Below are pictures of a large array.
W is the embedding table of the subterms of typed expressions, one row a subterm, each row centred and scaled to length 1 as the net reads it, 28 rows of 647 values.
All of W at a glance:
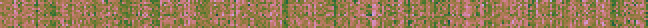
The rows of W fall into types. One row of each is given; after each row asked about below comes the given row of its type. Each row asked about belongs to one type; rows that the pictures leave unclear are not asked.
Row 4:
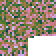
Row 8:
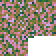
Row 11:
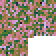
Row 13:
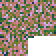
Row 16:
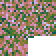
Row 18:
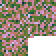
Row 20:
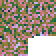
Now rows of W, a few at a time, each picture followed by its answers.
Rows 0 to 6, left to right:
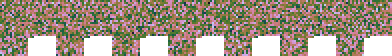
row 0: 4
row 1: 16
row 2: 16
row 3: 11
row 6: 8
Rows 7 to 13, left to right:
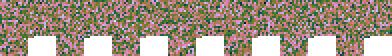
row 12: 8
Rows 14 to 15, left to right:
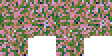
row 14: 13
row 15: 13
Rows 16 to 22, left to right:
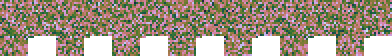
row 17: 4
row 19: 20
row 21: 16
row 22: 11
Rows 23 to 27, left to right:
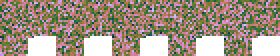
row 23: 20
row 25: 13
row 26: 8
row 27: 11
